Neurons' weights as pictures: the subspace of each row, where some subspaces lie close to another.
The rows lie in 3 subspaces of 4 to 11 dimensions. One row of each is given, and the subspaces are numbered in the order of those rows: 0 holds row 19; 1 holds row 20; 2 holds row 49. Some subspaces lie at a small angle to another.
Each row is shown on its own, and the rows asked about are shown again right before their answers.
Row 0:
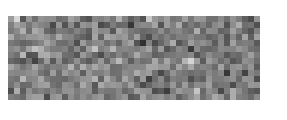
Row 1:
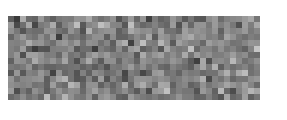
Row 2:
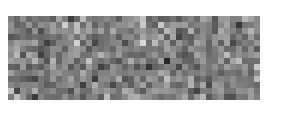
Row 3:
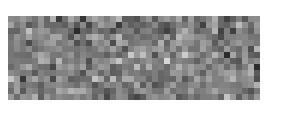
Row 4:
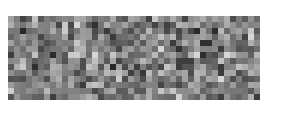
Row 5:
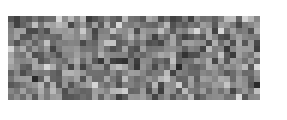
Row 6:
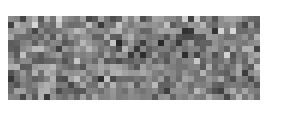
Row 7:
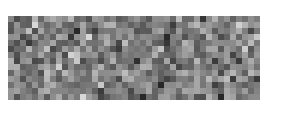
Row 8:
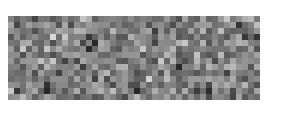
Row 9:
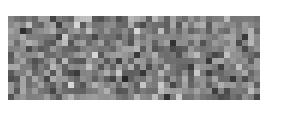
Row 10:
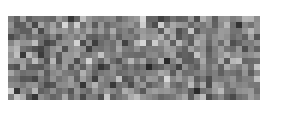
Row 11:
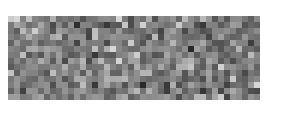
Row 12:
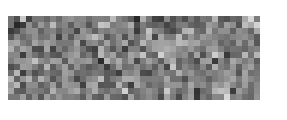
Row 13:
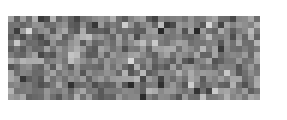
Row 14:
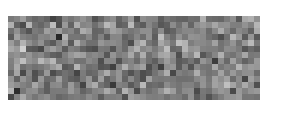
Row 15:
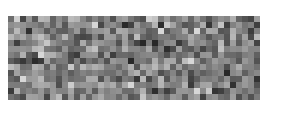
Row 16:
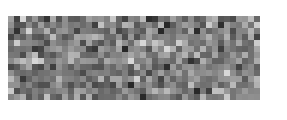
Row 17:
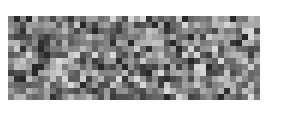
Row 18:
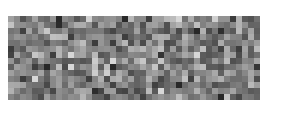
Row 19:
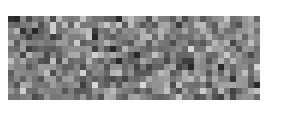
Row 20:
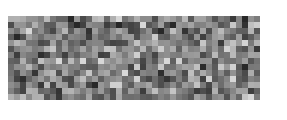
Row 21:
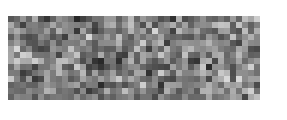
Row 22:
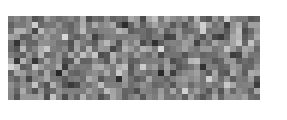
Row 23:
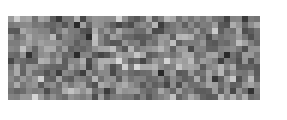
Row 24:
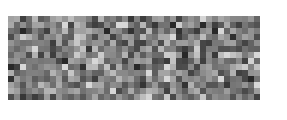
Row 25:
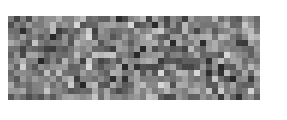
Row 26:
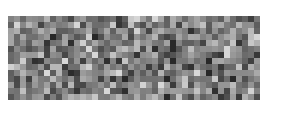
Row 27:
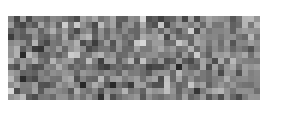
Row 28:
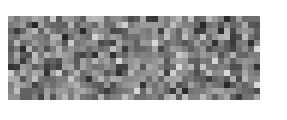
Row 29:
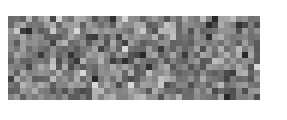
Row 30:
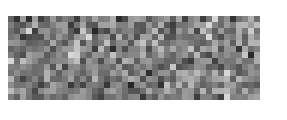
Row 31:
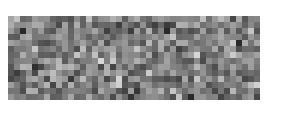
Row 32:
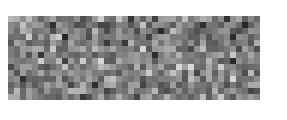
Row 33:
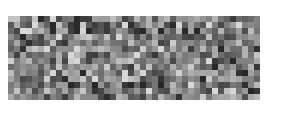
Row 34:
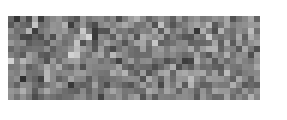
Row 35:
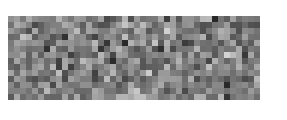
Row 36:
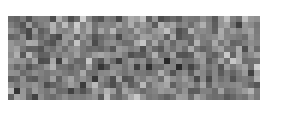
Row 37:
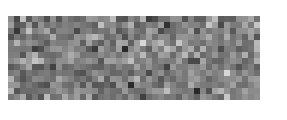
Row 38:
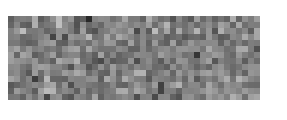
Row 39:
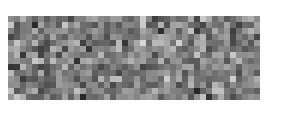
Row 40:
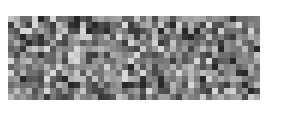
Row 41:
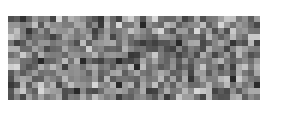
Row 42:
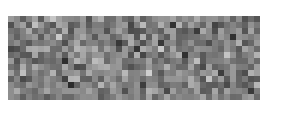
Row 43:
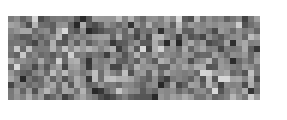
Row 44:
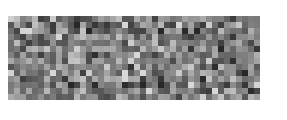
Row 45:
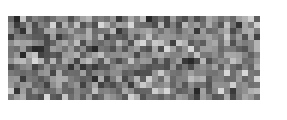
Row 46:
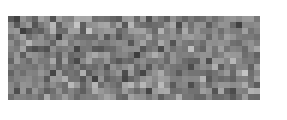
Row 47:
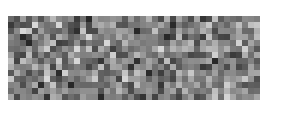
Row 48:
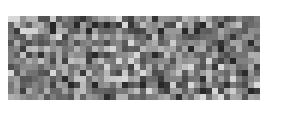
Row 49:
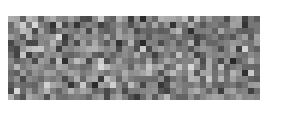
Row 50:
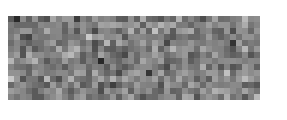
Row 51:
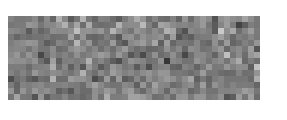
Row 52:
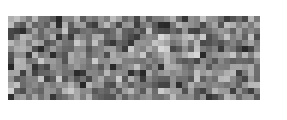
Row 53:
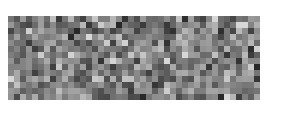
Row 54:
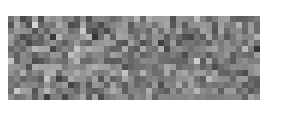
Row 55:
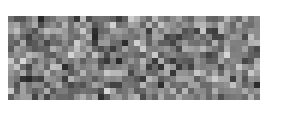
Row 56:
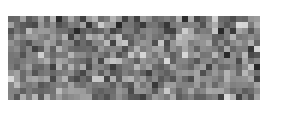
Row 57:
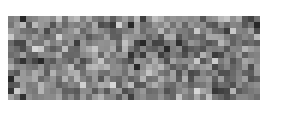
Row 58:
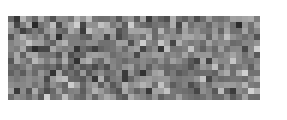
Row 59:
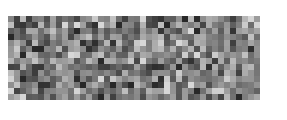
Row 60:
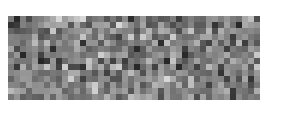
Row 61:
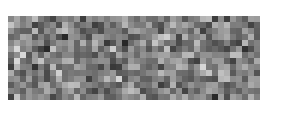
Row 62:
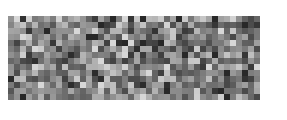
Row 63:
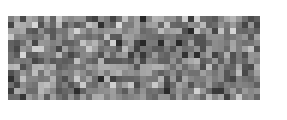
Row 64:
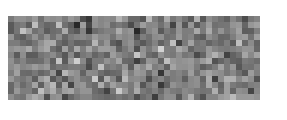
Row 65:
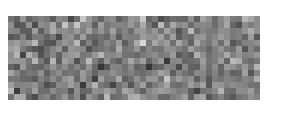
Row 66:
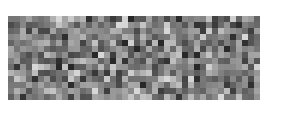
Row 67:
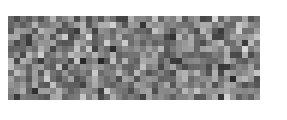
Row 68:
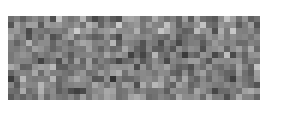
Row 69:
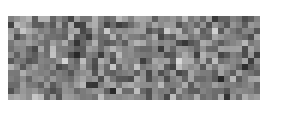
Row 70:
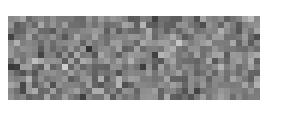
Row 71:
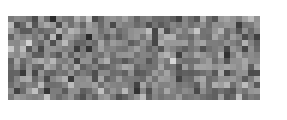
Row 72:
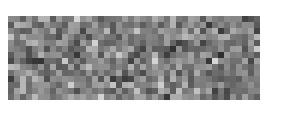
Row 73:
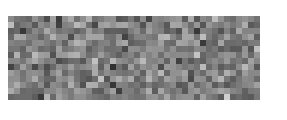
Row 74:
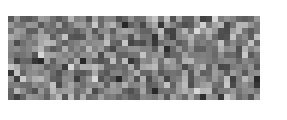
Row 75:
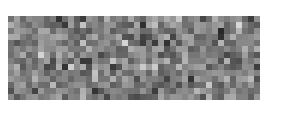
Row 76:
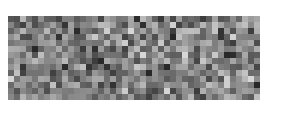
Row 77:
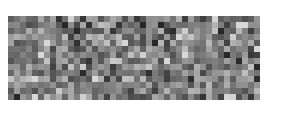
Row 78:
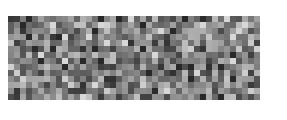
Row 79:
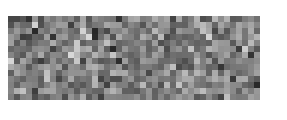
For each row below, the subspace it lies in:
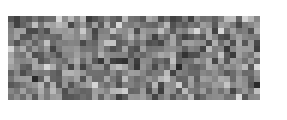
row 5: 1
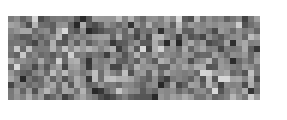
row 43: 1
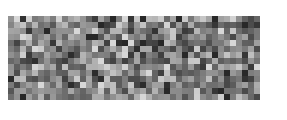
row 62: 1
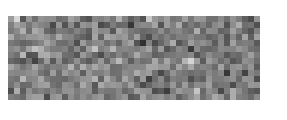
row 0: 0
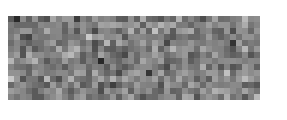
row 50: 1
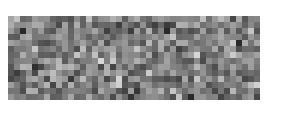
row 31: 1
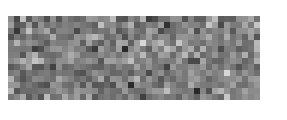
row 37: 0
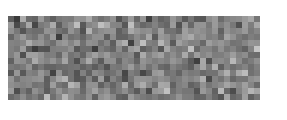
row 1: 0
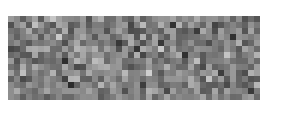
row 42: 1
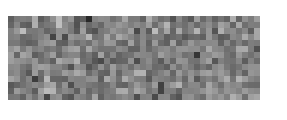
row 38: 1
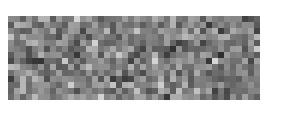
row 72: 1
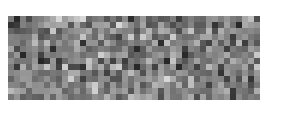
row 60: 1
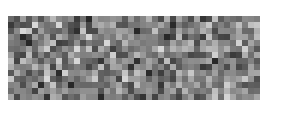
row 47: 1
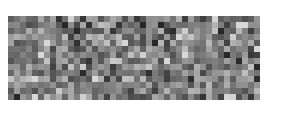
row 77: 2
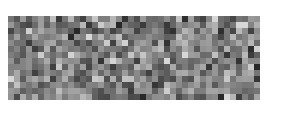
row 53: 2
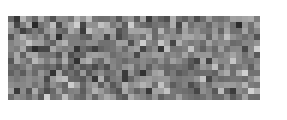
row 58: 0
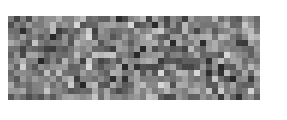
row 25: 1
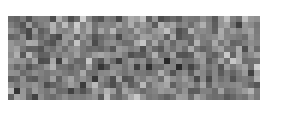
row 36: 2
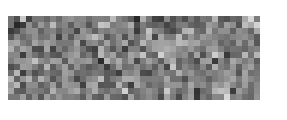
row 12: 1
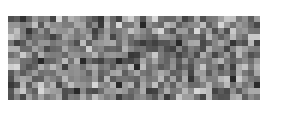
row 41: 1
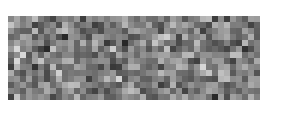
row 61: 1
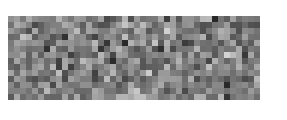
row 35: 1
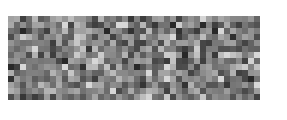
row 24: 1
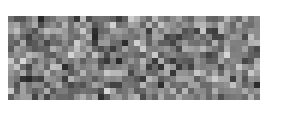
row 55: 1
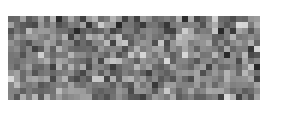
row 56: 2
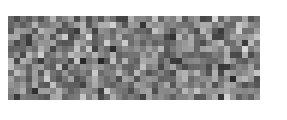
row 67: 1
